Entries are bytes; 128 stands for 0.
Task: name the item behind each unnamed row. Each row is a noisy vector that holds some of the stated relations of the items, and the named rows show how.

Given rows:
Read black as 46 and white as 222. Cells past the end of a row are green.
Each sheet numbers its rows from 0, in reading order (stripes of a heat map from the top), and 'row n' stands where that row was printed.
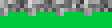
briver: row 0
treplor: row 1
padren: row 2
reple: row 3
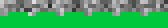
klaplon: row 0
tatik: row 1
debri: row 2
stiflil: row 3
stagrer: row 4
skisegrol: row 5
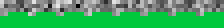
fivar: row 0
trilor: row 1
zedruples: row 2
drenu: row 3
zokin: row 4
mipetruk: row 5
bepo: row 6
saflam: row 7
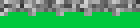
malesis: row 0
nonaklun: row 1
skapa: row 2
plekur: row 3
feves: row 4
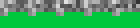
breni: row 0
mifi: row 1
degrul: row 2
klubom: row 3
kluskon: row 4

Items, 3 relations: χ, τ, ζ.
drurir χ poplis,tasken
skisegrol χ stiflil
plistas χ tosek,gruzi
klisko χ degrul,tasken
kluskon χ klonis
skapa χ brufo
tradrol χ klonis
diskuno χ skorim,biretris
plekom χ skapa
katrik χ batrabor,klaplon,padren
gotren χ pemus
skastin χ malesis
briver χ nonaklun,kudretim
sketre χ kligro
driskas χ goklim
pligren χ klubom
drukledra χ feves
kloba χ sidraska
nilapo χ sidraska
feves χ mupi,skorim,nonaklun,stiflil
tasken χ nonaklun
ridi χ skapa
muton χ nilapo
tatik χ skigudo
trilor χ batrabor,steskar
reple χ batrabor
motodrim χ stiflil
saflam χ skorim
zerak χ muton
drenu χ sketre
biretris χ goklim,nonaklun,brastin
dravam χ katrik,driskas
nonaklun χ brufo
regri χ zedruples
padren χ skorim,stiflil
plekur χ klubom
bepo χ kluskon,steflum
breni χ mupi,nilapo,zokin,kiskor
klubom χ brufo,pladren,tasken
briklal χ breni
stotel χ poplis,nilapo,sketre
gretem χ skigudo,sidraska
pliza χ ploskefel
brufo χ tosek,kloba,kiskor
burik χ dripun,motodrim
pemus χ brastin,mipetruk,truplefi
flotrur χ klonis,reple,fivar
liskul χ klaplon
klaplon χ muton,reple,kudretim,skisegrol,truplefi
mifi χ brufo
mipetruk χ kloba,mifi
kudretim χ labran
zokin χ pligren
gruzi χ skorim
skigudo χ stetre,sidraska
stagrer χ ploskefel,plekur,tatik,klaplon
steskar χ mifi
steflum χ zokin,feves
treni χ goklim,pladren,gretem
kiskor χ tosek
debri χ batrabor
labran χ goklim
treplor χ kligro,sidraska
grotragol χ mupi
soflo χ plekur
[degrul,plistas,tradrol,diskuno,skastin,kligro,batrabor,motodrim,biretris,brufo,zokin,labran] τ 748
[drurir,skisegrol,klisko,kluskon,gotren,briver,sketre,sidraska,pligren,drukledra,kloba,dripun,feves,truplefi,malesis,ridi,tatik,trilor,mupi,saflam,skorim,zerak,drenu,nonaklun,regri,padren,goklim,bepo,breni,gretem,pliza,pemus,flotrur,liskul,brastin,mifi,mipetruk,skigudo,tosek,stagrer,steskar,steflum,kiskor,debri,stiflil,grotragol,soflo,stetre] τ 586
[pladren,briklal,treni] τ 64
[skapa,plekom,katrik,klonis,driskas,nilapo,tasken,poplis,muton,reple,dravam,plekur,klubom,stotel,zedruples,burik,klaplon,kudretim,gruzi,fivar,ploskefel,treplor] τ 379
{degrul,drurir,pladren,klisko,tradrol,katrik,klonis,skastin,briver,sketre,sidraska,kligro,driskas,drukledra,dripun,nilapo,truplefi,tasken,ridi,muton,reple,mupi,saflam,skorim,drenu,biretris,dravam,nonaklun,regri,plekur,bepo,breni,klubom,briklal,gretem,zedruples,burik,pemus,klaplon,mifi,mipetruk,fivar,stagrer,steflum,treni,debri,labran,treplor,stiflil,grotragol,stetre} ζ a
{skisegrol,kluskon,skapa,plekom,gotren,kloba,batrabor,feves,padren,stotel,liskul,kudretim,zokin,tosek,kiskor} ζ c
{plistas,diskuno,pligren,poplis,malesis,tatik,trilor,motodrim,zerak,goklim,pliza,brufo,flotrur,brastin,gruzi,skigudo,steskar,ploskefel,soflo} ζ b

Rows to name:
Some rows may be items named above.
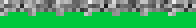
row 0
gruzi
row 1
briver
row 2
muton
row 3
diskuno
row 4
klonis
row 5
liskul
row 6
plistas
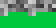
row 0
ridi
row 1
plekom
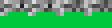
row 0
goklim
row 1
steskar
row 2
skastin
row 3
skastin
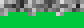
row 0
tradrol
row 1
bepo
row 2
steskar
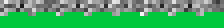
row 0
diskuno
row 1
grotragol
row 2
brastin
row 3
pligren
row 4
stotel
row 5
pliza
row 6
trilor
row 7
sketre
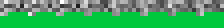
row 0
brufo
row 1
ploskefel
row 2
motodrim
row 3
klonis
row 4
tasken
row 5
stagrer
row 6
pladren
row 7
ridi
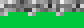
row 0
kligro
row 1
soflo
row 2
zerak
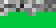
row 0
plistas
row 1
mupi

